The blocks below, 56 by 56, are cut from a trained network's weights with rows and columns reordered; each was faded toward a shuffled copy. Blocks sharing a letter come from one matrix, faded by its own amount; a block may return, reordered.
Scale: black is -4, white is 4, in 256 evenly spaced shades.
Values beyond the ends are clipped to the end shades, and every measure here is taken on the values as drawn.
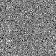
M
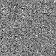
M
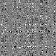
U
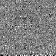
U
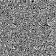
M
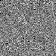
M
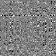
U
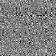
U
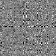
U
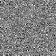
M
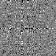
U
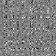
U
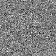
M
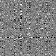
U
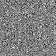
M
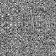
M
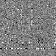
U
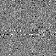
U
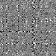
U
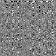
U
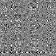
U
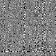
U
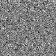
M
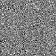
M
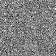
M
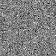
M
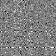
U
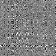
U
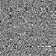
U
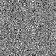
M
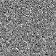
M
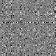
U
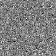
M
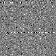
U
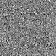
M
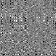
U
